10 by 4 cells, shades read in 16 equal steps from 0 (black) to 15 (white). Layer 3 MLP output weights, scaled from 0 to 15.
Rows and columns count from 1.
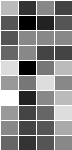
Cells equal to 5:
5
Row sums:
26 12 29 22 31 37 36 32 27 22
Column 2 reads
3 0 8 8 0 7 2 4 4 3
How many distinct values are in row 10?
4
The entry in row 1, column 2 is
3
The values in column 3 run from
2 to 13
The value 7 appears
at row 5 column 3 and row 6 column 2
